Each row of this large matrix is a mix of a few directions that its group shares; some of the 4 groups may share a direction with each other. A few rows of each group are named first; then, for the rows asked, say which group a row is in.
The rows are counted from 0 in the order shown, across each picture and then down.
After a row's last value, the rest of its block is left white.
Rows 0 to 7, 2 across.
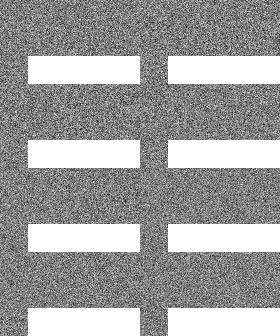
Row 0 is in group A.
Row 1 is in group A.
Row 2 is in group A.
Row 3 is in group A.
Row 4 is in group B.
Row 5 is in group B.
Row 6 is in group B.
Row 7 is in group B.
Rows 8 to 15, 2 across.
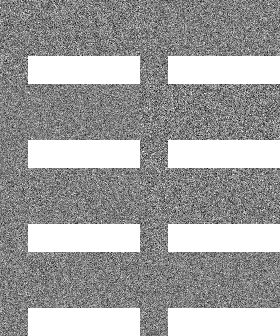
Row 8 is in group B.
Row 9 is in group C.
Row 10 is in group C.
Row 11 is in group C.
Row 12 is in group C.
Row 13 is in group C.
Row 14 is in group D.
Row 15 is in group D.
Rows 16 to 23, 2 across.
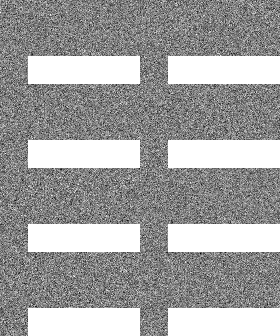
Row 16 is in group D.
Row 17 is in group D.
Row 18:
A
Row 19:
A
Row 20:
A
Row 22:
B
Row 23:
C
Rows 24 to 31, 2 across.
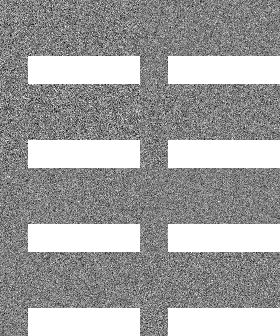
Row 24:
C
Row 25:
A
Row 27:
C
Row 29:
D
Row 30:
B
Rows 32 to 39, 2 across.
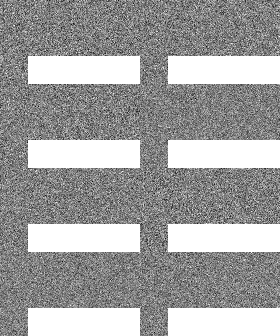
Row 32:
B
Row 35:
D
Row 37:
B
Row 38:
A
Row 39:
D
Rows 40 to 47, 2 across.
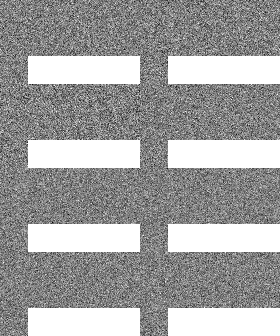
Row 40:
A
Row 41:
B
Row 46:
B
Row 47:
C
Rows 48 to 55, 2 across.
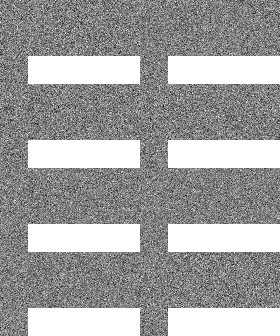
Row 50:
B
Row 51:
C
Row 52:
D
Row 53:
D
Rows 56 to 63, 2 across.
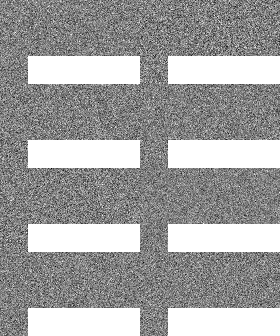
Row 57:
A
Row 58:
B
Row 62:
A
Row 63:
B
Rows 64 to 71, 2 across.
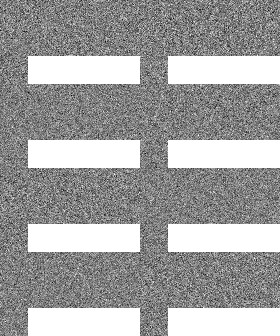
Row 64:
B
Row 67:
A
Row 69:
B
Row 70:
A
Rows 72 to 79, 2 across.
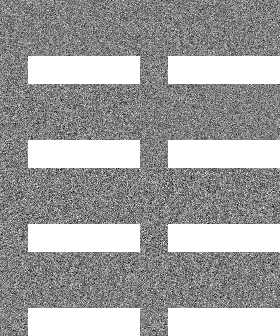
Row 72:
D
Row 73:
A
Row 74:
D
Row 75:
D
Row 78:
A
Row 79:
A
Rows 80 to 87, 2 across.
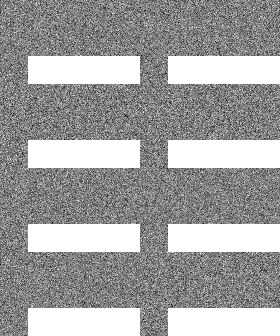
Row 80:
D
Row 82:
C
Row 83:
A
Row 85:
A
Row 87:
D
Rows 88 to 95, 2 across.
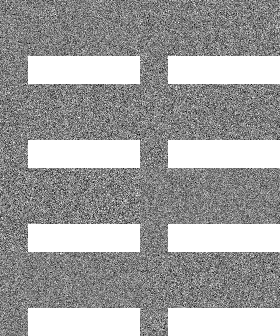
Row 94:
B
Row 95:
A
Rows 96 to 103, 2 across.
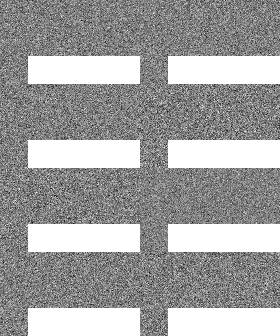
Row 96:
D
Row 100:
D
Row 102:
B
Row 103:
C
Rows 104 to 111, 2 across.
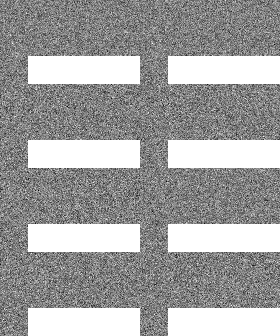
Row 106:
D
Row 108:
B
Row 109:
C
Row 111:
D
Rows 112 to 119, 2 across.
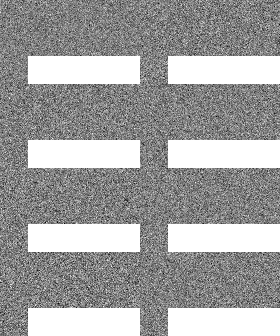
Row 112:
D
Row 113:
A
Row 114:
C
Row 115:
C
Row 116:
C
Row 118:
B
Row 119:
C
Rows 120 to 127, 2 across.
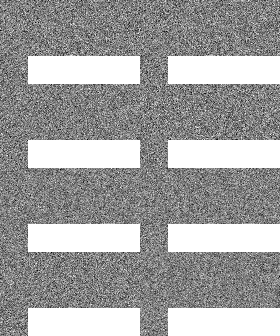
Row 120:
B
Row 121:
B
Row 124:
B
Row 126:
B
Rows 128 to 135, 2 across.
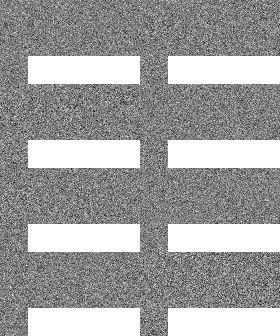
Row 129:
A
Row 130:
A
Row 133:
C
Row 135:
B
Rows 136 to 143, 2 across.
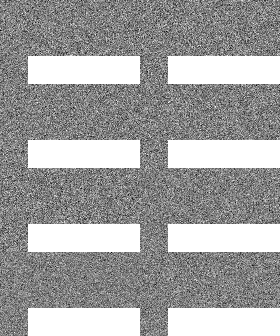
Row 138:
B
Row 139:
B
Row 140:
D
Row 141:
B
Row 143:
D
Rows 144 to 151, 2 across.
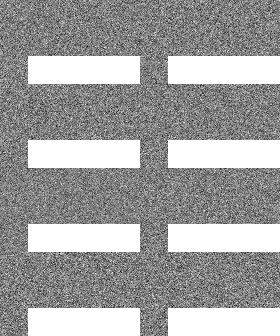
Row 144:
A
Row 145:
A
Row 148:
D
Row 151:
C
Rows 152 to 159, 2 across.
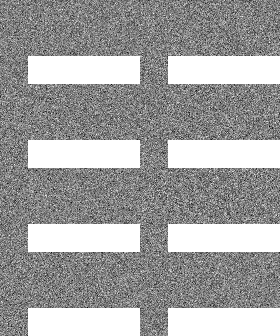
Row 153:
B
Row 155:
B
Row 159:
A
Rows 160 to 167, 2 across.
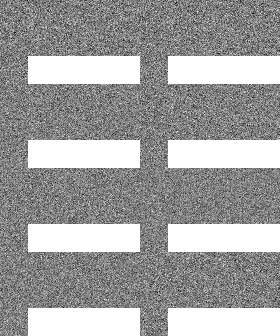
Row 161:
D
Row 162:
C
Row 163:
D
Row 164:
A
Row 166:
A
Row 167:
B
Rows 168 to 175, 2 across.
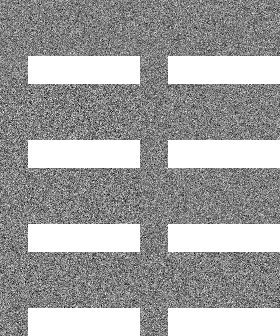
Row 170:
A
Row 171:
D
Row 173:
A
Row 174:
C
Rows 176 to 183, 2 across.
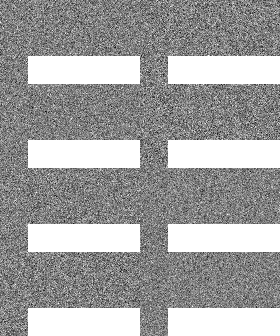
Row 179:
B
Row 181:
A
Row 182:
B
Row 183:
C
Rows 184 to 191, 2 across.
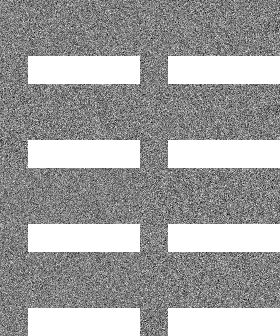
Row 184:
C
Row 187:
B
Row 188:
B
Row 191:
A
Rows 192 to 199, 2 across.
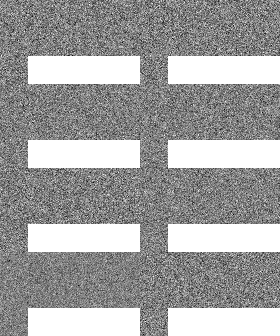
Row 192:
C
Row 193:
C
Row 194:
C
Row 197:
B
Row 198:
D
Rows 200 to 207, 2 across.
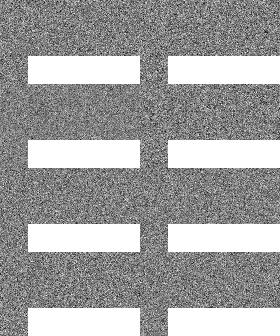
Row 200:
C
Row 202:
D
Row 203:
A
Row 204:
C
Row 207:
B
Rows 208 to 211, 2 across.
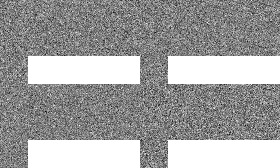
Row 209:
D
